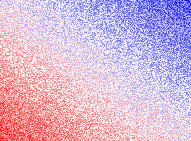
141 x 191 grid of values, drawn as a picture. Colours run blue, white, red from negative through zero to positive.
The grain is fine, like static. No regular stripes run through it. Values rise toward the bottom left. Neither half mirrors the other. The bottom left is the ninth with the highest average. No single row or column stands out from its neighbours. The top right is the ninth with the lowest average.
